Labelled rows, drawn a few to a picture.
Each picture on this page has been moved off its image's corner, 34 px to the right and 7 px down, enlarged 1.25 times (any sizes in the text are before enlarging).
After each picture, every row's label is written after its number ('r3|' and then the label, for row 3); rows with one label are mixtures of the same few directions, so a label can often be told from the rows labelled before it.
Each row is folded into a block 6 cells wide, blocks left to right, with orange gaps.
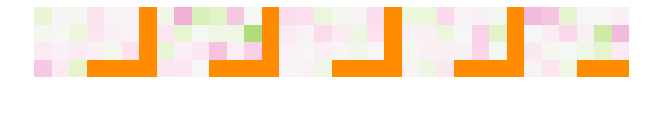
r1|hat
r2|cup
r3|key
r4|key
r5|key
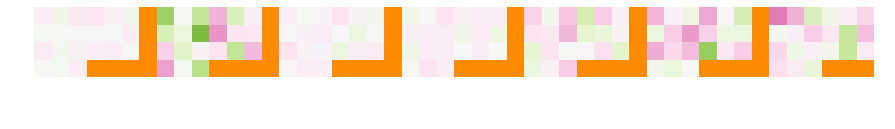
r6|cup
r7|hat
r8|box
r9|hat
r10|hat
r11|box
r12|key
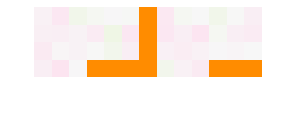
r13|key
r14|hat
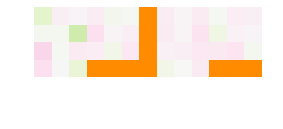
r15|hat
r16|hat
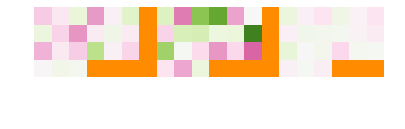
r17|box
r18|cup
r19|box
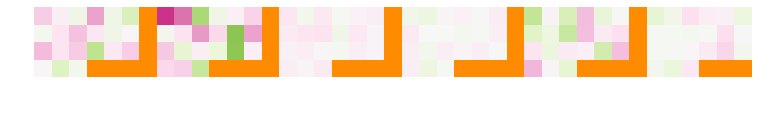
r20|box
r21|key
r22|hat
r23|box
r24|hat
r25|key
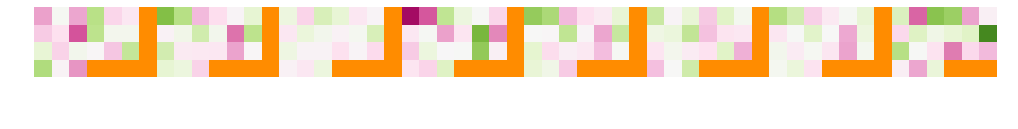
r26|hat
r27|key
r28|cup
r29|key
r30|key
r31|hat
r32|key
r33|cup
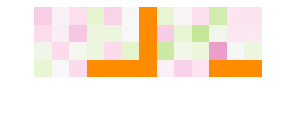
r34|hat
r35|box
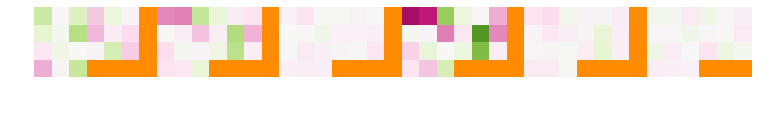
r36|hat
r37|key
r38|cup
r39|key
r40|key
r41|box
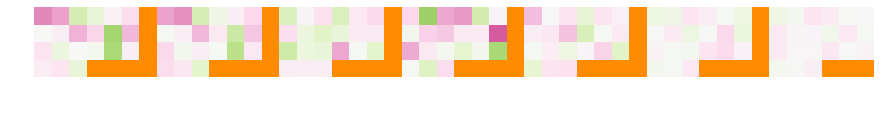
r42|key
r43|key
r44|box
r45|cup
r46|hat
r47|key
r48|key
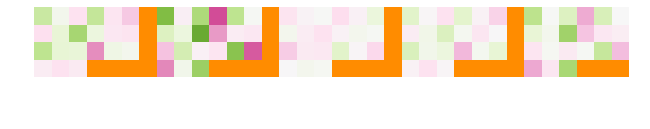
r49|box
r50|hat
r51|box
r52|box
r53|hat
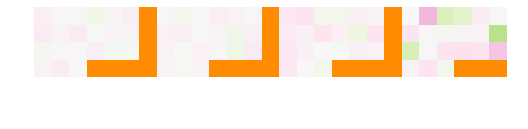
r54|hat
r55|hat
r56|key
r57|cup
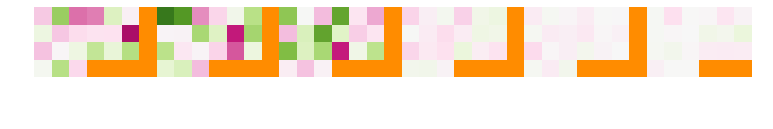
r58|cup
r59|key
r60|box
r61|box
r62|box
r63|cup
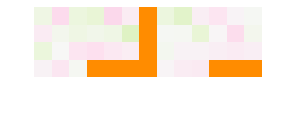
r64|cup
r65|key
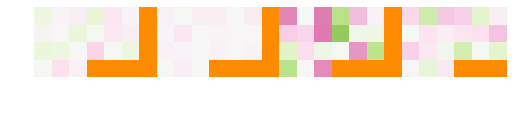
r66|box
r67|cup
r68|hat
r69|cup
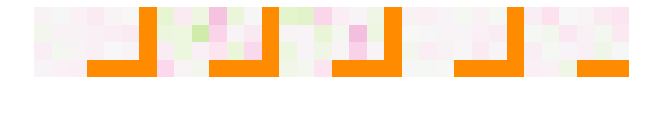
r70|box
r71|hat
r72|key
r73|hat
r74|key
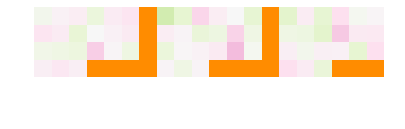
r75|box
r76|key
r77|hat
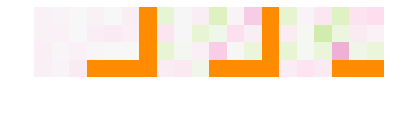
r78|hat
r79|box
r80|box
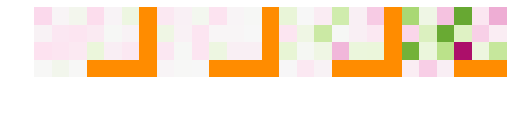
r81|box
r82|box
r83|box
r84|box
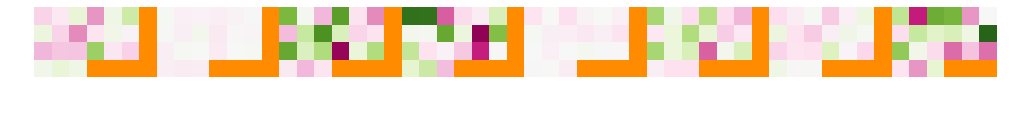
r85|box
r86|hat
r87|box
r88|key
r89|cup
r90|box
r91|box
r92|cup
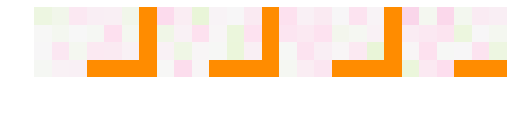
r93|key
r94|key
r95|hat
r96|hat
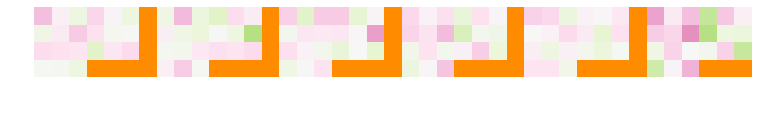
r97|box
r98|cup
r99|cup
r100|hat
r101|key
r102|hat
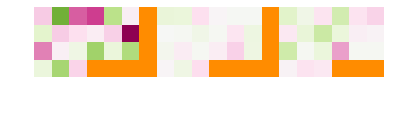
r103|cup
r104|key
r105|box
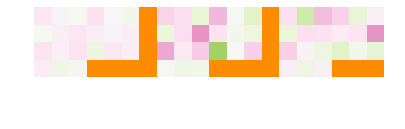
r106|box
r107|box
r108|cup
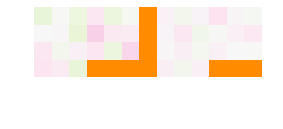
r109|hat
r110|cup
